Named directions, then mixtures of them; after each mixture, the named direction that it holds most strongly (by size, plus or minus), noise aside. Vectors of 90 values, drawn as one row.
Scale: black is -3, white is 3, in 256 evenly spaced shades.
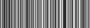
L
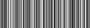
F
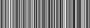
L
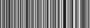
L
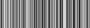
L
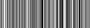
L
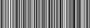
L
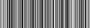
F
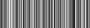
F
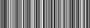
F
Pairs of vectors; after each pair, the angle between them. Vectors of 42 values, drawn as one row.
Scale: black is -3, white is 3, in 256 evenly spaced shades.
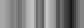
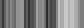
nearly opposite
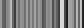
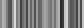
nearly opposite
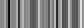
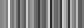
partly opposed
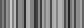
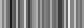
nearly opposite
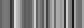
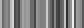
nearly opposite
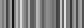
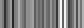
partly aligned
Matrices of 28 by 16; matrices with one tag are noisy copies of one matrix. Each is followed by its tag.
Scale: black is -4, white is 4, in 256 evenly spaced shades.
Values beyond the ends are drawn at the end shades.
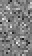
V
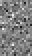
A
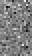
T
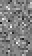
V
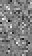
V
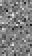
A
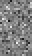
V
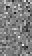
T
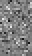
V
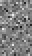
A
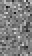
T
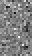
T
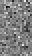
T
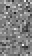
T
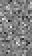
V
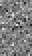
A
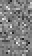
V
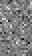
V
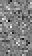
V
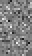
V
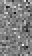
T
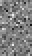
A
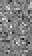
V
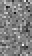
T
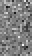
T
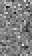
T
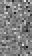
T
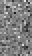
T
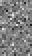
A
